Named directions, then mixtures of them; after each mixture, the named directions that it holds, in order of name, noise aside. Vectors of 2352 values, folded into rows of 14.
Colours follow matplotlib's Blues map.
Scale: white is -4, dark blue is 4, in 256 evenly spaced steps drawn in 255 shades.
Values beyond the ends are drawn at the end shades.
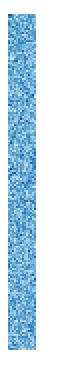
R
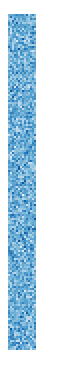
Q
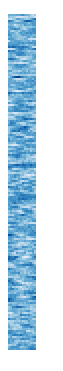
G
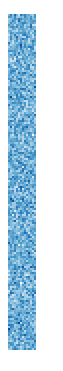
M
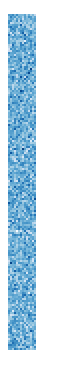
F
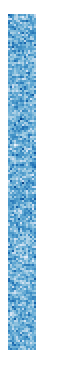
F, G, R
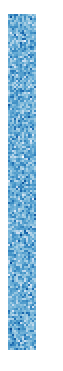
F, M, Q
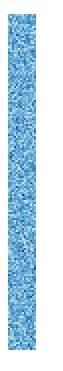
Q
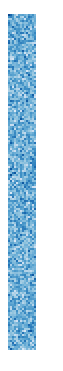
R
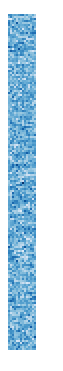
G, Q, R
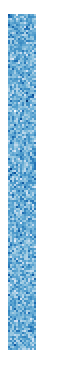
R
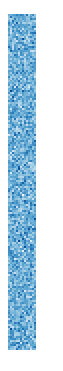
Q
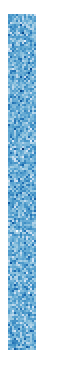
F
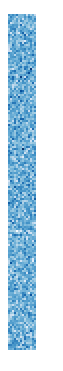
F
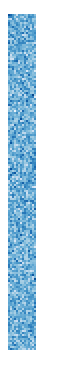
R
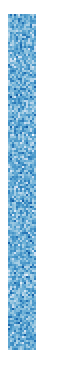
M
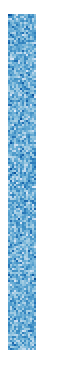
R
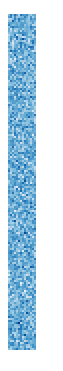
M, Q
